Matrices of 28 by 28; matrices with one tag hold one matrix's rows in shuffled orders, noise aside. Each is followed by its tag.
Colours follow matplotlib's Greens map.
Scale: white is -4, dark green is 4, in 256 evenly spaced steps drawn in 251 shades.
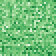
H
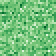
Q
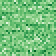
H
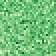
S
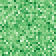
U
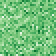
S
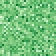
S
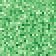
S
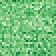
H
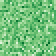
S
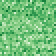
H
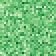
S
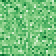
Q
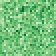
S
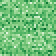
H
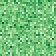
U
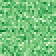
Q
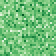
S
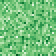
S
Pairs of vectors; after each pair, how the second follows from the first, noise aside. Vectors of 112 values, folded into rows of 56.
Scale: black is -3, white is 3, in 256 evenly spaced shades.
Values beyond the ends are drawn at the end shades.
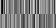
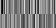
copied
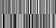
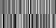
copied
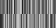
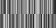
reversed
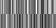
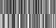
reversed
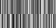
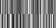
copied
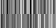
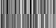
copied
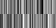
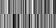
reversed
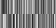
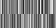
reversed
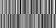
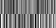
reversed
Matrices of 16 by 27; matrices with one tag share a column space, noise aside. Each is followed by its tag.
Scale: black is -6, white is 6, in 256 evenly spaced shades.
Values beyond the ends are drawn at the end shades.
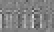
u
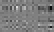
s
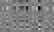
s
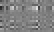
s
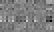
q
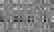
q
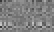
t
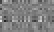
q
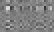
s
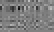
s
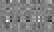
q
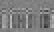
u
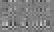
t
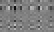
s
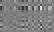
s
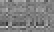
t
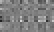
q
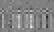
u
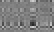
t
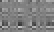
t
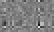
t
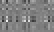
q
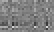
t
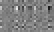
s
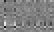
t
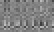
t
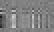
u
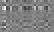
s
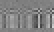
u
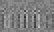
u
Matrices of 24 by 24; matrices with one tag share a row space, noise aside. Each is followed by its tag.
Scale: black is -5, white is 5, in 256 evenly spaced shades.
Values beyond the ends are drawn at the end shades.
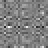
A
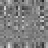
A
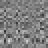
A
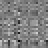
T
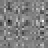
A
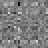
T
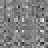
A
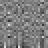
A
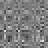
A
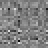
T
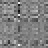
T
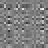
A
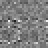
T
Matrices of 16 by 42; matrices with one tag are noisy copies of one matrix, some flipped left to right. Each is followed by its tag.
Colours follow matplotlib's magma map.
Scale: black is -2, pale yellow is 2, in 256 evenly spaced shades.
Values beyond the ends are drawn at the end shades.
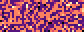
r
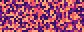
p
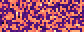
p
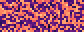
r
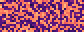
r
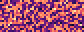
r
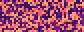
p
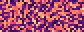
r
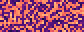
r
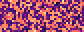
p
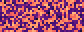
p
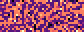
r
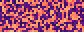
p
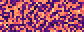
r
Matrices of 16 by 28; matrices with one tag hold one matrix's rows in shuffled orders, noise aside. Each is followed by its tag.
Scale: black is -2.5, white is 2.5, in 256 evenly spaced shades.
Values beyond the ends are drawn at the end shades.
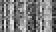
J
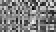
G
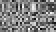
G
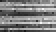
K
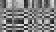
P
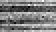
K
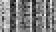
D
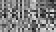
G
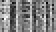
D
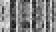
D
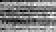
K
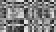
P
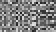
G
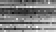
K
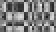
P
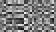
P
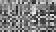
G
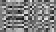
P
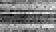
K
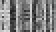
D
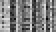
D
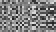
G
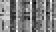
D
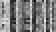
D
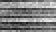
K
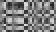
P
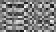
P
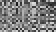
G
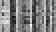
D
